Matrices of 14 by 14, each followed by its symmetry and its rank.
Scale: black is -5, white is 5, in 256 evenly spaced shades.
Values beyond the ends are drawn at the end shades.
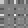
symmetric, rank one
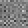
neither, rank three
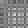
symmetric, rank one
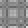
symmetric, rank two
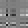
neither, rank one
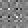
symmetric, rank two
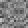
neither, rank three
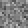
antisymmetric, full rank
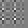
neither, rank one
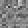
neither, rank three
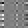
neither, rank one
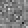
symmetric, full rank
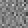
neither, rank three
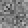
symmetric, full rank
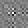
symmetric, rank two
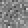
symmetric, full rank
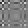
symmetric, rank one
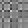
symmetric, rank one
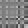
symmetric, rank one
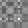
symmetric, rank two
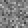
antisymmetric, full rank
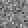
antisymmetric, full rank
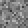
symmetric, full rank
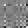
symmetric, rank two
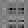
neither, rank one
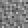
antisymmetric, full rank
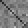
symmetric, full rank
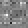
neither, rank three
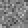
antisymmetric, full rank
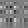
neither, rank one
